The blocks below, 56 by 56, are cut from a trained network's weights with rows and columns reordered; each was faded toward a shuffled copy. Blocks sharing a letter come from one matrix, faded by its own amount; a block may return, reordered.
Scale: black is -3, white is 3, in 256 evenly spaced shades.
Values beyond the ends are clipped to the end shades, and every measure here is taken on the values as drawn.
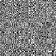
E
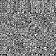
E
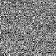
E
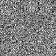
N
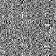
E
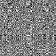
E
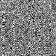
N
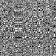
E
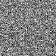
N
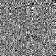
E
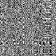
E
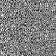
E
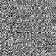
E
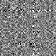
E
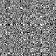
E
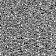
N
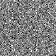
N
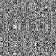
E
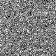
N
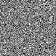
N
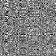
E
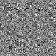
E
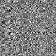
E
